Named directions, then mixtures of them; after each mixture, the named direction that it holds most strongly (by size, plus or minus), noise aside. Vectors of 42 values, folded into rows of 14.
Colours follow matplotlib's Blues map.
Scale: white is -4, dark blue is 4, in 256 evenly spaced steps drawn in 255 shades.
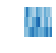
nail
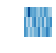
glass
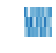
glass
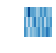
glass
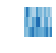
nail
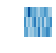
glass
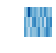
glass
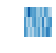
glass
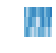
nail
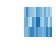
nail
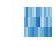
nail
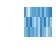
glass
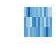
glass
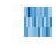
glass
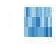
nail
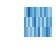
glass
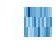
glass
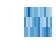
glass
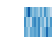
glass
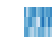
nail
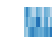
nail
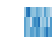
nail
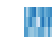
nail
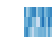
nail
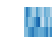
nail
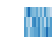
glass
